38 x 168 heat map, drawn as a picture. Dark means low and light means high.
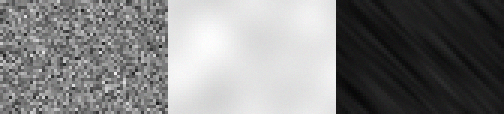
It is made of 1 by 3 panels. Panel 1,1: middling, fine-grained, strong in contrast. Panel 1,2: very high, smooth, faint in contrast. Panel 1,3: very low, slanting down to the right, faint in contrast.
